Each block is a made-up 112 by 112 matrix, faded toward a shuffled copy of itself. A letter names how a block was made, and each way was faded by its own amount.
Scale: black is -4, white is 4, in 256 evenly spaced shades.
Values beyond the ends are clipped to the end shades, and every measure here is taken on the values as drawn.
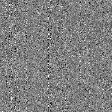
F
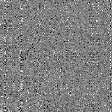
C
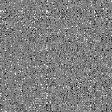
C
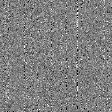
F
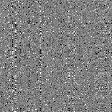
C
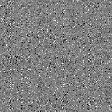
C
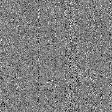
F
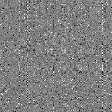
C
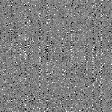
C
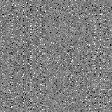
C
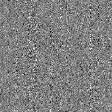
F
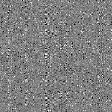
C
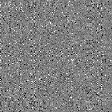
C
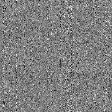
F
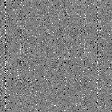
C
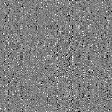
C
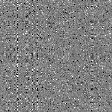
C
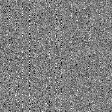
F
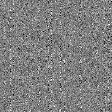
F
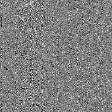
F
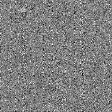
F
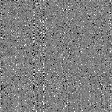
C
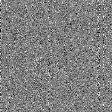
F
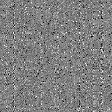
C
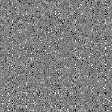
C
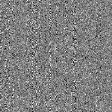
F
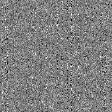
F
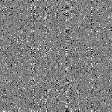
C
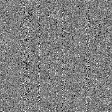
F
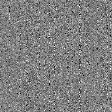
F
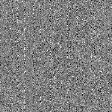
F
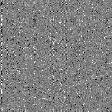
C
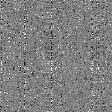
C
